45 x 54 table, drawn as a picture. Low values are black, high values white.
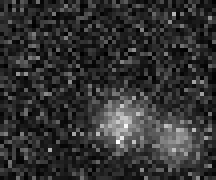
Odd rows or columns: none. Average level on the scale: 20%. Histogram: skewed, a long tail of high values. Bumps: two.
